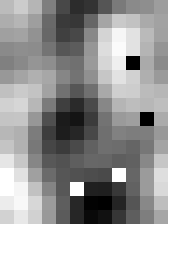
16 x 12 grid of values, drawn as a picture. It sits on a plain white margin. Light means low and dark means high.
Ninth with the lowest average: bottom left. Ninth with the highest average: bottom middle. Calmest part: top left. Lone odd cells: 4, 2 higher and 2 lower than their neighbours. Odd rows or columns: none.
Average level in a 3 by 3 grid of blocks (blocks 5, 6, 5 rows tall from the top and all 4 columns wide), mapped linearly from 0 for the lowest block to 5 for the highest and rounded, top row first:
2 3 1
1 4 1
0 5 2
